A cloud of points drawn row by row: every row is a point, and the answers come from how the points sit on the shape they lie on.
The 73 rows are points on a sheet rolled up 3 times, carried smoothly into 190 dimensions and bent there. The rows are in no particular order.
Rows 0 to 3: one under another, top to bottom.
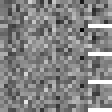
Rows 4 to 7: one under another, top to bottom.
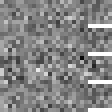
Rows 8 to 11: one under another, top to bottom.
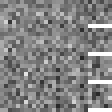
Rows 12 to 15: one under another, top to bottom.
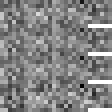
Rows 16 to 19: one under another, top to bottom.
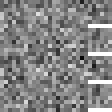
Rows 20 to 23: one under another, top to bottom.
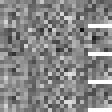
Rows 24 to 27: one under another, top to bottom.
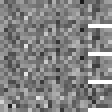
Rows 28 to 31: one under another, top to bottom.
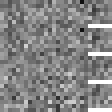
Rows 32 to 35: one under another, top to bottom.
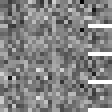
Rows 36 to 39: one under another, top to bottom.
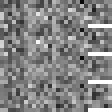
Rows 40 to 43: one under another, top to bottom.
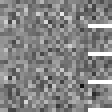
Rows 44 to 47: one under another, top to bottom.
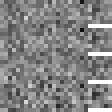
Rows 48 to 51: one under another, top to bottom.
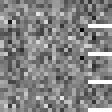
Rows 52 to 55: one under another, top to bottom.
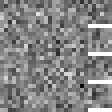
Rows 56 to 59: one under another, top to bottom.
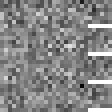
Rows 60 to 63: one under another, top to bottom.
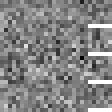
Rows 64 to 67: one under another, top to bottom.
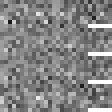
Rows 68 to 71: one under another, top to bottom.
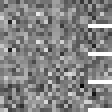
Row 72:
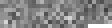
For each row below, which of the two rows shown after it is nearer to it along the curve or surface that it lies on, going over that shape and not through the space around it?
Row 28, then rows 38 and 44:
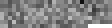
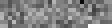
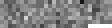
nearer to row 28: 38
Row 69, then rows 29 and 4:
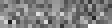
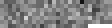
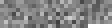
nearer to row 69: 4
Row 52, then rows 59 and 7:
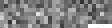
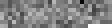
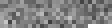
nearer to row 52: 59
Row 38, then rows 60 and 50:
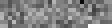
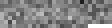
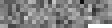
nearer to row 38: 60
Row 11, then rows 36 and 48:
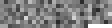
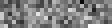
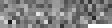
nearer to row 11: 36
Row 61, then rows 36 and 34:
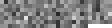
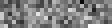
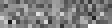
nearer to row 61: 36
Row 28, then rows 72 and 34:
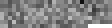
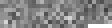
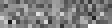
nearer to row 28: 72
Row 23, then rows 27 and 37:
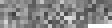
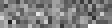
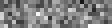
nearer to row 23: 27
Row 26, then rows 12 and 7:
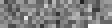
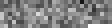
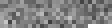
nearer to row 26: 12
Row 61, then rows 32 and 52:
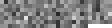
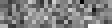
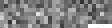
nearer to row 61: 32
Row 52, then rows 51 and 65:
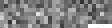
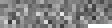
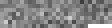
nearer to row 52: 51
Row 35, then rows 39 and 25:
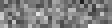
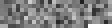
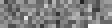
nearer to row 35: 25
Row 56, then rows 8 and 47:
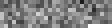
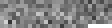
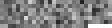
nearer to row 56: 8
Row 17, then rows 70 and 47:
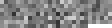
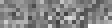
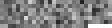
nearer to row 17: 70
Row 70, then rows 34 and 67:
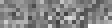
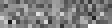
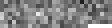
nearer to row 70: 34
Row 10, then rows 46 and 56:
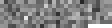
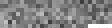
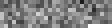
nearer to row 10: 56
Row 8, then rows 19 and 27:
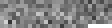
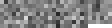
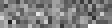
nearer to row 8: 27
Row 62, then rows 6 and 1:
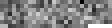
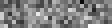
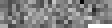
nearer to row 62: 6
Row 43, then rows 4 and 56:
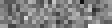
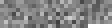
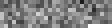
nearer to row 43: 56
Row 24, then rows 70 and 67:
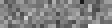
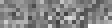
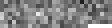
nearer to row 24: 67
